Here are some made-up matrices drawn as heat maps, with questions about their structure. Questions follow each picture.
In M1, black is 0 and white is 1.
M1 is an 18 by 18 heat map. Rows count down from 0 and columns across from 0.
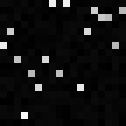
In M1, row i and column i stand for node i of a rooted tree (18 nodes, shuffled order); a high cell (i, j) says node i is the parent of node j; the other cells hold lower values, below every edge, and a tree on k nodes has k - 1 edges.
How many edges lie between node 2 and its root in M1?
2
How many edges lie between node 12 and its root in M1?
2
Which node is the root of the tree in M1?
10
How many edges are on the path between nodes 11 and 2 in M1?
5
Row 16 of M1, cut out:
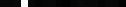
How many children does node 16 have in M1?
1
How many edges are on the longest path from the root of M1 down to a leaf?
4
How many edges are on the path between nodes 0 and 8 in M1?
2
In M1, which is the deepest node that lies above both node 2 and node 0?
8
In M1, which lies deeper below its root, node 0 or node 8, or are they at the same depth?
node 0
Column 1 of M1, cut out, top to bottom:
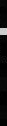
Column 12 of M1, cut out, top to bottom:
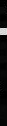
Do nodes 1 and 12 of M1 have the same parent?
yes
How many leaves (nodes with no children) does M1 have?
9
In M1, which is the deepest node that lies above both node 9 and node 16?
6
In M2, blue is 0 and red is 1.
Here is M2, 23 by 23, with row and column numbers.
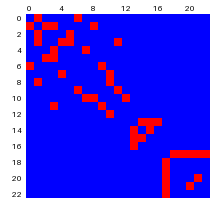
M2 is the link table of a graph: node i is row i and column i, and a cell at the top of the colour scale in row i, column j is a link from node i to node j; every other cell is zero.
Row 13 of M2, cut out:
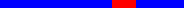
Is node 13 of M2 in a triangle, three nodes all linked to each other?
yes
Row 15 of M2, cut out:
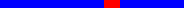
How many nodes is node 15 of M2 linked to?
2
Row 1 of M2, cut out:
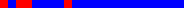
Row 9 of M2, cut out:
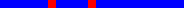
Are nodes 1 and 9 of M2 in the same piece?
yes
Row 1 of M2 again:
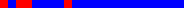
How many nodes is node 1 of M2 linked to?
4
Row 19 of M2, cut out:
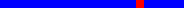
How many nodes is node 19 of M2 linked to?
1
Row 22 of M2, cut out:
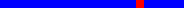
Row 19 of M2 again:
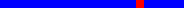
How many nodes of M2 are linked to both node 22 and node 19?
1
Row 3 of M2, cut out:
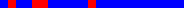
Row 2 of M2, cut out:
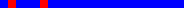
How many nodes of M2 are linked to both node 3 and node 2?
2
